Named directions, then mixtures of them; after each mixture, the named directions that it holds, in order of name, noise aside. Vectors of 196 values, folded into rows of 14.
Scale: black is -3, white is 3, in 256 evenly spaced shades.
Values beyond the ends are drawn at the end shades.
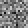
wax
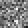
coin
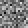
wax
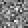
coin, wax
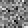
coin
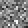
coin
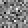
coin, wax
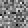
wax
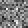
coin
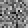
wax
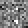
coin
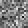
coin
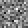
coin, wax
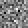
coin, wax
